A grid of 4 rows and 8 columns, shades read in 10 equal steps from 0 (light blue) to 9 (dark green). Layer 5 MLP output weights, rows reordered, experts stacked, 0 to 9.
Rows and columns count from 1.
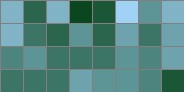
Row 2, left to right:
2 6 7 4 7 3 6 3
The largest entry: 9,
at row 1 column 4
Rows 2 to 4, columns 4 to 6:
4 7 3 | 6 6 4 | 3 4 4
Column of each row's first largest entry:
4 3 3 8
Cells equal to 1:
0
